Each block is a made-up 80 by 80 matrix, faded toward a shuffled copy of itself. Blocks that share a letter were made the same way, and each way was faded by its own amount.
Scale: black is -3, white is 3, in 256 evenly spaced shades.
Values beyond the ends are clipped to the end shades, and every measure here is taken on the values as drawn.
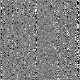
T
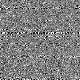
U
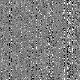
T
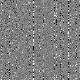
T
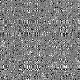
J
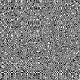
J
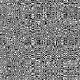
J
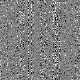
T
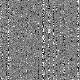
T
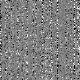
T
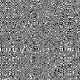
J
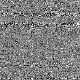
U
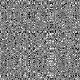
J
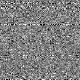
U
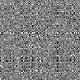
J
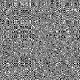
J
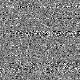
U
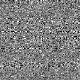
U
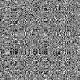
J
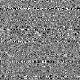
U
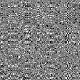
J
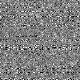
U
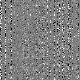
T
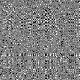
J
